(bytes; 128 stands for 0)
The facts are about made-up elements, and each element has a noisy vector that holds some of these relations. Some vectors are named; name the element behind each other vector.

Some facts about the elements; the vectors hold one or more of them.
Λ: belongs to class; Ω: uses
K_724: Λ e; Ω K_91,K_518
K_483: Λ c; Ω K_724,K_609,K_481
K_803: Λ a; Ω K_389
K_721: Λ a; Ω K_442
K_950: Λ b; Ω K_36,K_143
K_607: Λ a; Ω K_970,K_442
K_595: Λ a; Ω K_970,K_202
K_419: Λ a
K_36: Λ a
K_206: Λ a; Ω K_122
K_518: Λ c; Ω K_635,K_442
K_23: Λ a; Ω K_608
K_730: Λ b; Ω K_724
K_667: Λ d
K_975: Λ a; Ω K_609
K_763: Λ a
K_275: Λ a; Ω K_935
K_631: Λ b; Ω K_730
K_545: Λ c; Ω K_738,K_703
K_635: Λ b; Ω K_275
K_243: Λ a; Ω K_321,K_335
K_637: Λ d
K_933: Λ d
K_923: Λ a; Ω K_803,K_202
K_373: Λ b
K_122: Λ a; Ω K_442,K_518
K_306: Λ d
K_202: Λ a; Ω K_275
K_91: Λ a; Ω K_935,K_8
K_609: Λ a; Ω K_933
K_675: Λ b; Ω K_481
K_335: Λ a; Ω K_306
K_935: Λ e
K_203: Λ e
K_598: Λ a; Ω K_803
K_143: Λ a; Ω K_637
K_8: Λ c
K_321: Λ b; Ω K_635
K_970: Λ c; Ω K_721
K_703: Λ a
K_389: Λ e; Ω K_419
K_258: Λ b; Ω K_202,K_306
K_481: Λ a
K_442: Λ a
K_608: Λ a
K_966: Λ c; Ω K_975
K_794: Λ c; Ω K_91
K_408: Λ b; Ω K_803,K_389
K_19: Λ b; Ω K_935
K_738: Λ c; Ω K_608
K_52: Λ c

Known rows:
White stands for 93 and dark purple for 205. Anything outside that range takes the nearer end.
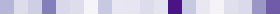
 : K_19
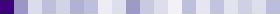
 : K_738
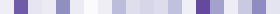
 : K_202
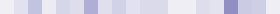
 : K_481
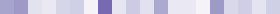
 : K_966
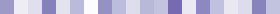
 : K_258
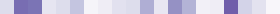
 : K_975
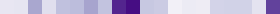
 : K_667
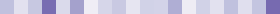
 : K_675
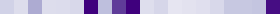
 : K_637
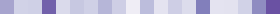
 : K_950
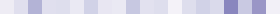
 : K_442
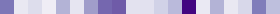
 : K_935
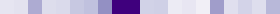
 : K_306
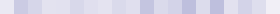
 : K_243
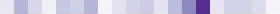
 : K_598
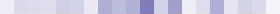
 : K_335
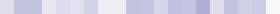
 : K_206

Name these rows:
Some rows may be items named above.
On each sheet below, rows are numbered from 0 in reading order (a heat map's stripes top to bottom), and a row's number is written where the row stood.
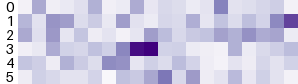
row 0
K_595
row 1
K_373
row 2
K_122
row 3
K_306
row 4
K_794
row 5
K_335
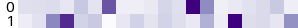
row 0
K_91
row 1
K_321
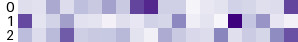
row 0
K_667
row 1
K_518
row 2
K_950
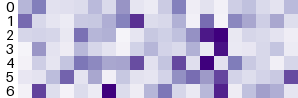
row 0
K_483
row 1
K_203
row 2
K_803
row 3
K_923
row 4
K_389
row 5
K_408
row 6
K_143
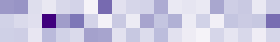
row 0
K_966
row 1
K_730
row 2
K_794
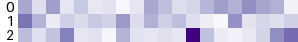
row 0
K_122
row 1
K_545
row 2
K_19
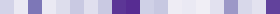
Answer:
K_933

